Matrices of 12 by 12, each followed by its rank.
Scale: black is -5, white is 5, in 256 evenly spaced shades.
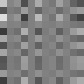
one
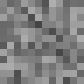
full rank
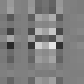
one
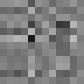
two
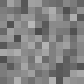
full rank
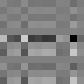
one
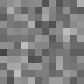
full rank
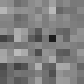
two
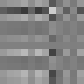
one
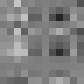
two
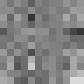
two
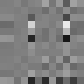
two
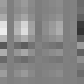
one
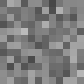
full rank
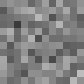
full rank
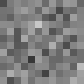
full rank
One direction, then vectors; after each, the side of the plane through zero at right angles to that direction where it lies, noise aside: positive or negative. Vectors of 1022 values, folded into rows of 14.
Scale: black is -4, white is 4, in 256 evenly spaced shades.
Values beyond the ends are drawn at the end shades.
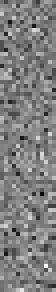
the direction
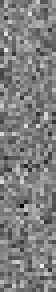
negative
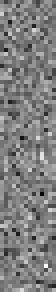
positive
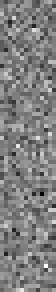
positive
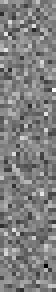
negative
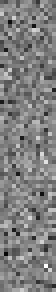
positive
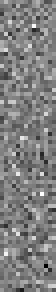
negative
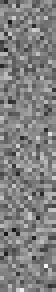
positive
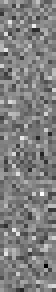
negative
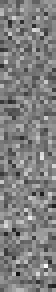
positive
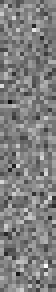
positive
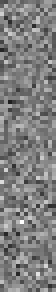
positive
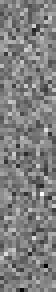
negative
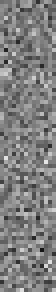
positive
